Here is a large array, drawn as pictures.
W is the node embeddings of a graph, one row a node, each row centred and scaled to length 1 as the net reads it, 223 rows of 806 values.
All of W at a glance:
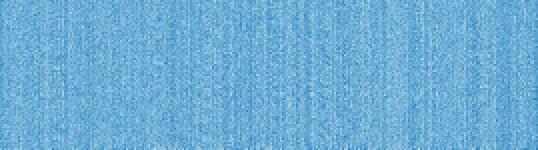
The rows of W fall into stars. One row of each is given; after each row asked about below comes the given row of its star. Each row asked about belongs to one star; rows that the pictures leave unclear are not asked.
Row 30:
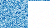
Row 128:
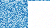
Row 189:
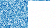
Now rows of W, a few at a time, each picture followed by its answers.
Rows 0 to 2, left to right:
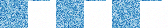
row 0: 30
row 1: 30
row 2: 128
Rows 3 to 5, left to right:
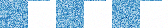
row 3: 189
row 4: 128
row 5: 30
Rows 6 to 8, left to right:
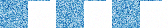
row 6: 189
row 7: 128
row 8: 128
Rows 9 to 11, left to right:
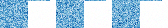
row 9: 189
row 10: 30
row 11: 128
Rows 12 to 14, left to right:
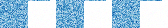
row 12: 30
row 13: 189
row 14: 30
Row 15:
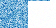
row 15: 189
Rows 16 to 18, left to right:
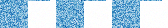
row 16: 30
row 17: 189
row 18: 30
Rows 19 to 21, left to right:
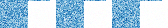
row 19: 128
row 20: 189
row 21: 128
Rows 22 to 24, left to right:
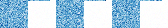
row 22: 189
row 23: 128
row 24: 30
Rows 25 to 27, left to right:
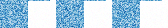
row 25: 189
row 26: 189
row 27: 189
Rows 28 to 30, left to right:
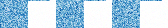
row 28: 128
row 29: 128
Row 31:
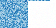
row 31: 189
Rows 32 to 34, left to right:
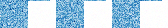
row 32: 189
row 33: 128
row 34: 189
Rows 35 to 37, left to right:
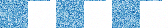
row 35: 189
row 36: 189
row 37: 128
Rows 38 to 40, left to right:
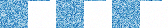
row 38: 189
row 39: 128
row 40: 128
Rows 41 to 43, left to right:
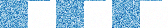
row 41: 30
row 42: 128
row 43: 189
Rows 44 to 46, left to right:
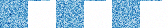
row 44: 128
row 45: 189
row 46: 128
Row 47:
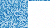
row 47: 30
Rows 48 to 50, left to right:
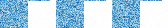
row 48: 128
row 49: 30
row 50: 30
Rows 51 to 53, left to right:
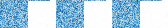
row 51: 30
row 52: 30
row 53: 189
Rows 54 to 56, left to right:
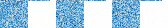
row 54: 30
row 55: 30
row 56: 30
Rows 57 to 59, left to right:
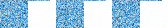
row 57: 189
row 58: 128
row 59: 189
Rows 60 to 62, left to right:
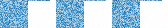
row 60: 128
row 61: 189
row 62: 189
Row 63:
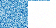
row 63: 128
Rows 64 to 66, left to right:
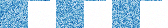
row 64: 30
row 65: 30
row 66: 189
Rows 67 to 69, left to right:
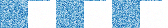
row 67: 128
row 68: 189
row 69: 189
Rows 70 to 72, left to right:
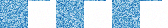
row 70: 128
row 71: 189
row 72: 128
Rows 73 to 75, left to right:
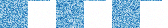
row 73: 128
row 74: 189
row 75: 30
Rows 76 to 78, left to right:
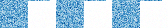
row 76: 128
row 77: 30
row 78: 128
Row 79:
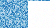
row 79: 189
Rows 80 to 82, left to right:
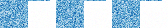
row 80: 189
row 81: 30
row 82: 128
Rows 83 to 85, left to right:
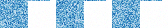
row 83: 30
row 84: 30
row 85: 30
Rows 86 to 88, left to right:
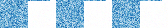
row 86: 30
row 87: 189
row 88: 189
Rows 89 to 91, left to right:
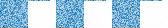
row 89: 30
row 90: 128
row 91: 128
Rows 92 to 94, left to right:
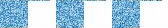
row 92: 30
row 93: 30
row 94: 30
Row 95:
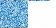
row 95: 30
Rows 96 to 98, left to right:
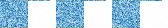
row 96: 189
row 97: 189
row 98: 30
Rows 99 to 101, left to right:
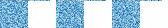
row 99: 128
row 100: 128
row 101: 128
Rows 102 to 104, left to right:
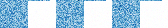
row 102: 128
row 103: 128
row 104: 189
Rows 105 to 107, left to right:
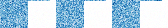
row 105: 189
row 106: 189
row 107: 30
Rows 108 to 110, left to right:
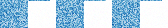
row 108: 30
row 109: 128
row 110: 128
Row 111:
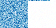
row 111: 30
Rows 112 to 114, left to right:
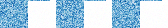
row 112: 30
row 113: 30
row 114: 189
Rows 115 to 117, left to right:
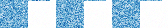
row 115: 128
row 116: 128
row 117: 189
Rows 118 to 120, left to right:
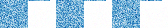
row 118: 30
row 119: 128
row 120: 30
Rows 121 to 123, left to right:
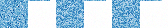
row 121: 30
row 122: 189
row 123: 128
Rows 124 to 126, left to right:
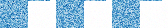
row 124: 189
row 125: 189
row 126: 30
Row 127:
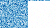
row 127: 189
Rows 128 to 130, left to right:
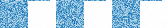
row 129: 30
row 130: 30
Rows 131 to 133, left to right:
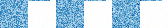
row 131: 30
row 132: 128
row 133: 189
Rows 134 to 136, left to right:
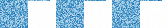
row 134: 128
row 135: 30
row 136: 128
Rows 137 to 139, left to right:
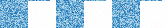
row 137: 128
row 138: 128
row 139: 189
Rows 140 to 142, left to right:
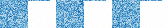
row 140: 189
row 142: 189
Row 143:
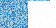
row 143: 189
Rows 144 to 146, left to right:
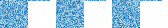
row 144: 189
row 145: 30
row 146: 128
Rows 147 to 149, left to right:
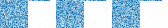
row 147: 30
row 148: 30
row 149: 30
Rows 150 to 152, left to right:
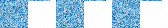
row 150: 128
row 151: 128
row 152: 30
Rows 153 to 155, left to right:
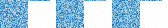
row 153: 30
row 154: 128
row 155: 128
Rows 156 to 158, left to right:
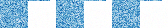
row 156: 189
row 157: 128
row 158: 128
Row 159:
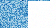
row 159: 128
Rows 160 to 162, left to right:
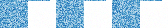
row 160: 128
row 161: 128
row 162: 30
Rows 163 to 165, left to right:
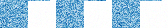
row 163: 189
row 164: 30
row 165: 128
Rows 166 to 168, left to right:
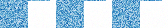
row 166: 189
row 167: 30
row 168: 30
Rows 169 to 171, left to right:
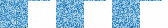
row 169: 30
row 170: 189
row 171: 128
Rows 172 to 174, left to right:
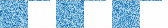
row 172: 30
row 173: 189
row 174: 30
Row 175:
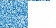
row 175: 128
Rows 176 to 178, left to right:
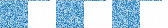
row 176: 189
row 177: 128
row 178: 30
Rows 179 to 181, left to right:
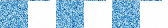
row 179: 30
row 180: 30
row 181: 30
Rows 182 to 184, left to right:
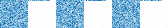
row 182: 128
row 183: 30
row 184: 128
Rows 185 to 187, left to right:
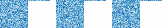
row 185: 189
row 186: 189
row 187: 30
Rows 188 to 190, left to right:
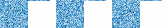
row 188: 189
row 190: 128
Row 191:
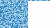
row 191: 30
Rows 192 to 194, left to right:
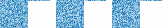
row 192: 189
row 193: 30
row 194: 30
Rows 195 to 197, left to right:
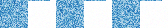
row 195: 30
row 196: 30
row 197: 189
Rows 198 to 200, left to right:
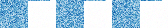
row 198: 30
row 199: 189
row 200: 30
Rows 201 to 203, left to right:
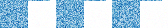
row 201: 128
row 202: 189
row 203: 189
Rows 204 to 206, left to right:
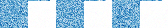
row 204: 128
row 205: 128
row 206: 189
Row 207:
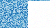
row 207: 128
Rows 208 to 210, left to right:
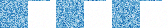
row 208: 128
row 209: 128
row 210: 128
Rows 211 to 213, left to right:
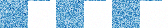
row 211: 189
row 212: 189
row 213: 30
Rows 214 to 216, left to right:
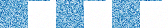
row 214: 30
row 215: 128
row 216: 128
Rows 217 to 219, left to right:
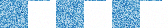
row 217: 128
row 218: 30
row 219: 30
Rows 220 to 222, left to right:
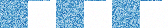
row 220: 128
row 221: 30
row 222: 30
